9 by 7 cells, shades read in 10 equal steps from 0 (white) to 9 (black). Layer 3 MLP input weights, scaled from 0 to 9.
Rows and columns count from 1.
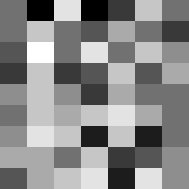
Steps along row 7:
down up up down up down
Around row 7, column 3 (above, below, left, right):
3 5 1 8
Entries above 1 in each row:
6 7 5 7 7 6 6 7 5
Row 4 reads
7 2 7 6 2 6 3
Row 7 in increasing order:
1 2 2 4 5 8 8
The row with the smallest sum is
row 6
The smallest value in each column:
3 0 1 1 1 1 3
